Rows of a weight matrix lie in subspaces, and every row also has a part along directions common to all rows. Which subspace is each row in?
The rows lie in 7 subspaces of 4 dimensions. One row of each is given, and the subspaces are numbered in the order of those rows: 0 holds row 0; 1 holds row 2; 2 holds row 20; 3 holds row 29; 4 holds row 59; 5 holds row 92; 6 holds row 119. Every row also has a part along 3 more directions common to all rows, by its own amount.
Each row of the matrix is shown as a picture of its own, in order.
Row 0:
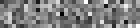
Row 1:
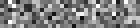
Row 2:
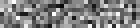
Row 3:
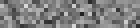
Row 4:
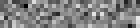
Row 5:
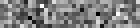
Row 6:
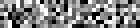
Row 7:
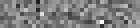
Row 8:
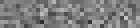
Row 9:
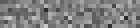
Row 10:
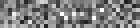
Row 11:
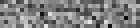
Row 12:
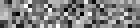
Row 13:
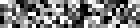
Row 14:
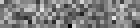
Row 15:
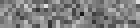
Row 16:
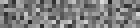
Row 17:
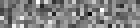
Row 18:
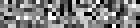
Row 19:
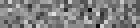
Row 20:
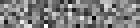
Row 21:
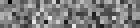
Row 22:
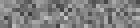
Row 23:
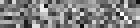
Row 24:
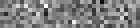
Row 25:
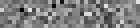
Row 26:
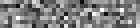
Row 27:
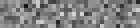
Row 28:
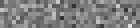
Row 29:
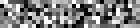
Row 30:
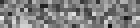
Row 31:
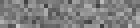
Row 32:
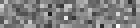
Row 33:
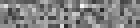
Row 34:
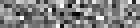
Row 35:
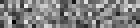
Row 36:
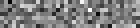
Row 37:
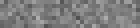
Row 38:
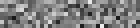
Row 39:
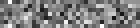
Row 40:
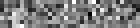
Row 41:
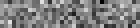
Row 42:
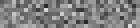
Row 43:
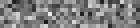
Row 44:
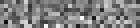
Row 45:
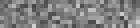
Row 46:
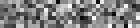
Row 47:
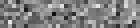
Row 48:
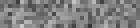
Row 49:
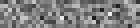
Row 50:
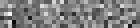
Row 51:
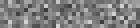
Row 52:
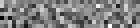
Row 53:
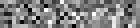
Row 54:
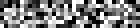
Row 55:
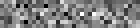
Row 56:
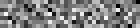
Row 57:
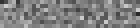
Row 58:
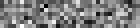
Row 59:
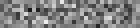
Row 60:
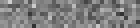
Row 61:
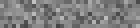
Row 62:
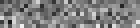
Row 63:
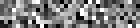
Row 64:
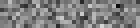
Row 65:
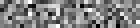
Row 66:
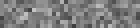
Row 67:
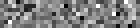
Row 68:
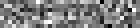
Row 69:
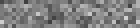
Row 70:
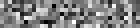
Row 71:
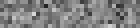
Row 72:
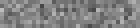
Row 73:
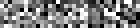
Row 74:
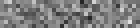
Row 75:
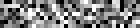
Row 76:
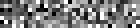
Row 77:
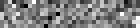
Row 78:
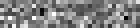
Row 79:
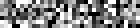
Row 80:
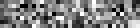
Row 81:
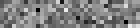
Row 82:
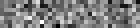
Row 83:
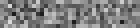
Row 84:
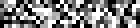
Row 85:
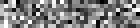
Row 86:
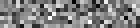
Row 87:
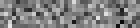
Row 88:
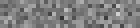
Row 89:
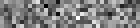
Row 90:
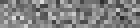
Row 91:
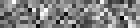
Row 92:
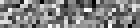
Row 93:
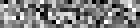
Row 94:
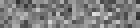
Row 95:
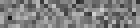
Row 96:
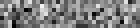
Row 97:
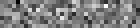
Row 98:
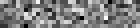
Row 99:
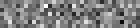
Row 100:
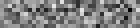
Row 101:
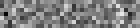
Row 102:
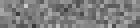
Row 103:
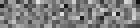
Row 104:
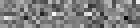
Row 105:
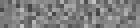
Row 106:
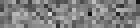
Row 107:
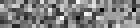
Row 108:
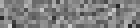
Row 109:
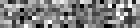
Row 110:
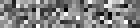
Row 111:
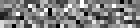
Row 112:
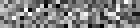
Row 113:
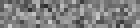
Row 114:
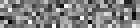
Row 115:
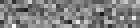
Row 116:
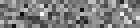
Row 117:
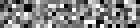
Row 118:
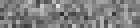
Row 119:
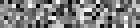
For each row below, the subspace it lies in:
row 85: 2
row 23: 1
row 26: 5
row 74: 5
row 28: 6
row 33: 5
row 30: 2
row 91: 0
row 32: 1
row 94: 0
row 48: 4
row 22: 1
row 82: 2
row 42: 2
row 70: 4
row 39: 1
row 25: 4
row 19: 6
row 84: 0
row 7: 0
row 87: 3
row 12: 5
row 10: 2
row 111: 5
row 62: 6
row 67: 1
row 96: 0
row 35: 0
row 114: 1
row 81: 0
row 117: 1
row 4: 6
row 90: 2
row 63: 2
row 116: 1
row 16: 2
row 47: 1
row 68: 3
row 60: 5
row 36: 6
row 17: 6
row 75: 5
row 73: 6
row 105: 4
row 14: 1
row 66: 0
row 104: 6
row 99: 4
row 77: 6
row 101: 3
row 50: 3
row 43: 4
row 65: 5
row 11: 2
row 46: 6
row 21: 1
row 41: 3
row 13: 3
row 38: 6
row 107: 5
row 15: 0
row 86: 4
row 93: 2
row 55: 0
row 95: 5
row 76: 6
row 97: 4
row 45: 5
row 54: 4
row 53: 0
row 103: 1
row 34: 5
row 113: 3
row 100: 4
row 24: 3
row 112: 6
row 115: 1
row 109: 3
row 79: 0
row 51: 1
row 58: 4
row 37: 2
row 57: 2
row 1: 1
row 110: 0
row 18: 6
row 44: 2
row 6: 0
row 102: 5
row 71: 3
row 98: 2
